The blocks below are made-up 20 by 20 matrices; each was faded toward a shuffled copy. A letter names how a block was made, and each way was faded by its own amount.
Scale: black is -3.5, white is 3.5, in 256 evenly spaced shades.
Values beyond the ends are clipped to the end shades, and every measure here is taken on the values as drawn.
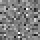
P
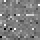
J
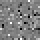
J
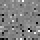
J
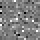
J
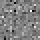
J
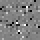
J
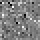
J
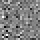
P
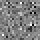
P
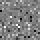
J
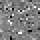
J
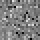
J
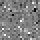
J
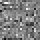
P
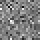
P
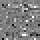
J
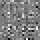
P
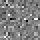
P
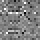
P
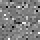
J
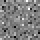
J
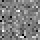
P
